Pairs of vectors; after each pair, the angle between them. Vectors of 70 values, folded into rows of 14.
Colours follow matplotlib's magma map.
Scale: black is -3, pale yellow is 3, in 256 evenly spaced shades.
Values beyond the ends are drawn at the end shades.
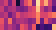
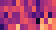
partly opposed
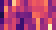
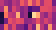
partly aligned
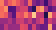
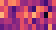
nearly parallel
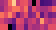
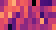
nearly parallel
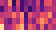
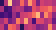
orthogonal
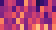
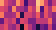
nearly opposite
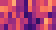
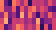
orthogonal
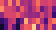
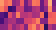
partly aligned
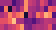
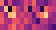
partly aligned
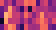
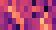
orthogonal
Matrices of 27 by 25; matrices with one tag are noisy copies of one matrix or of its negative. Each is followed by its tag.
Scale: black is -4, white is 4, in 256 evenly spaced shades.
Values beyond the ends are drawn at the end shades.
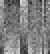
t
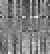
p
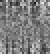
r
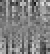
r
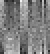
t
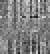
p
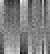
t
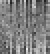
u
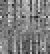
p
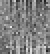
u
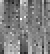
t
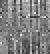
p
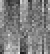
t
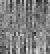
u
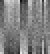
t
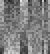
t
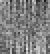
u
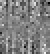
r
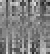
r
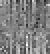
u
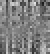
r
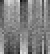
t
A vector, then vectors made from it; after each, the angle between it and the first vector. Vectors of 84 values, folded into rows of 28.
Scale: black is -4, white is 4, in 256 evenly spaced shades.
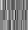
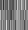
orthogonal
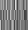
partly aligned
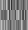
partly aligned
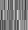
orthogonal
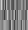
nearly parallel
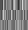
orthogonal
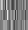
nearly parallel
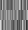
orthogonal
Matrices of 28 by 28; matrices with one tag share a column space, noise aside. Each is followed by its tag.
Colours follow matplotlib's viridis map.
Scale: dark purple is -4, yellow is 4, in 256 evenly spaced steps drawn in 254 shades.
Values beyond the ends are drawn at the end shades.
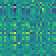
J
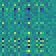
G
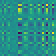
J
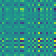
G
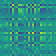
J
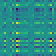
G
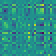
J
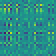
J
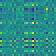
G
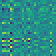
G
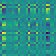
J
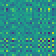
G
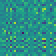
G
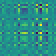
J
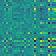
G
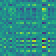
G
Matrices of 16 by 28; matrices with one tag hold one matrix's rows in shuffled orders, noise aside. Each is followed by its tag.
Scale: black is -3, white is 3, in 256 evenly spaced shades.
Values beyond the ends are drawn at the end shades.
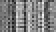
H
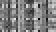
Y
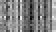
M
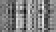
H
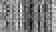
M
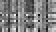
Y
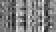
H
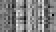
H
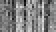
H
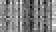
M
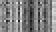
M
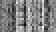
H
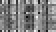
Y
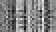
H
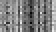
M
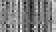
M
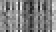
M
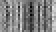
M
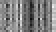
M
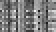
Y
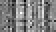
H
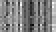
M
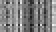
M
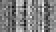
H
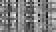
Y
